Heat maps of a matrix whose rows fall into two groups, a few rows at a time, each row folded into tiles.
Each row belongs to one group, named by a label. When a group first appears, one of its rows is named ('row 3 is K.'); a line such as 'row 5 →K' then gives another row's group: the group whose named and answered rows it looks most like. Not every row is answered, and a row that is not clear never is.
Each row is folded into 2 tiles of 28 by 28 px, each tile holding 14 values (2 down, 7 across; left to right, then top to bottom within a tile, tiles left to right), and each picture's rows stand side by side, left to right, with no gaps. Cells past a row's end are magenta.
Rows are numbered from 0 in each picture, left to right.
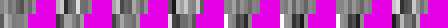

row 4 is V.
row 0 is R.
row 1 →R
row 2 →R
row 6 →V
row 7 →R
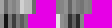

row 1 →V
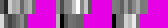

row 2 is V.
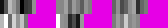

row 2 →R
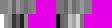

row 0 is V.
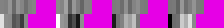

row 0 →V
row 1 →V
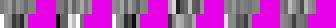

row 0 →V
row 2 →V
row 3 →R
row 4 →V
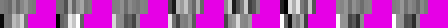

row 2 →V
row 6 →V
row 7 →V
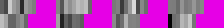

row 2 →R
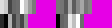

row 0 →R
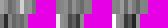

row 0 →R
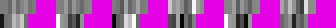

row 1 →V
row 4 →V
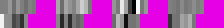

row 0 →V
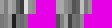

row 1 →R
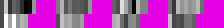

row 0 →R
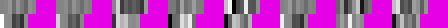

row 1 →V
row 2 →R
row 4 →R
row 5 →V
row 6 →R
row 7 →R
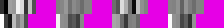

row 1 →V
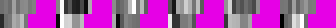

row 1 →R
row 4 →R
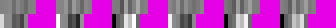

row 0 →V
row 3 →V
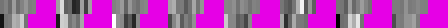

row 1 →R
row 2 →V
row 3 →R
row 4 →V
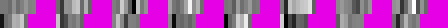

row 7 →R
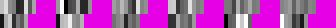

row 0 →R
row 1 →R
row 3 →R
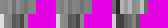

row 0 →V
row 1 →V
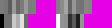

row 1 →V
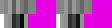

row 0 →V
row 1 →V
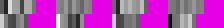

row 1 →V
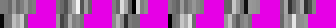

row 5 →R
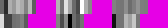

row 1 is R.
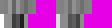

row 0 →V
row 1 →V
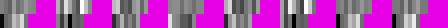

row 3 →V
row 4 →R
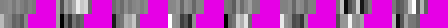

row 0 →V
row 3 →V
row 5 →V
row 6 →R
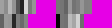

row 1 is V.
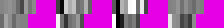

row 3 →V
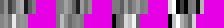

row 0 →R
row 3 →R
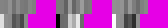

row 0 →V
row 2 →V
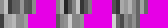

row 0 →R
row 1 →R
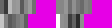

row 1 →V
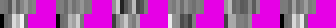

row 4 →R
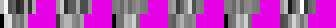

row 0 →R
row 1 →R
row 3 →R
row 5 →R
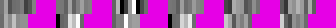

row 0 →R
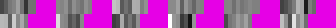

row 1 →V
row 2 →R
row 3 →V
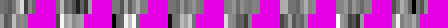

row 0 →R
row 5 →R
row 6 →V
